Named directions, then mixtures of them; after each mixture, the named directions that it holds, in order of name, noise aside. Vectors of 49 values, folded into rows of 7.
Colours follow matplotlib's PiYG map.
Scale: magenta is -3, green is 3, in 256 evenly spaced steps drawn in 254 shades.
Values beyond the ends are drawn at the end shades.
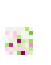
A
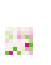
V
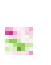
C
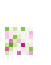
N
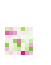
A, C, N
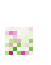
A, C, V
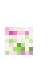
A, C, V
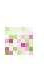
C, N, V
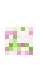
C, N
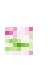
C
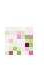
V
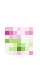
C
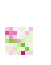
A, C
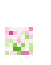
A, C, V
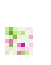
A, C, N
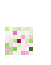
A, N, V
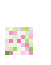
A, N, V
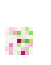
A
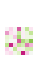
A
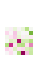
A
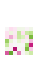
V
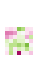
C, N, V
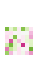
N, V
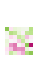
A, C, V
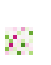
A, N
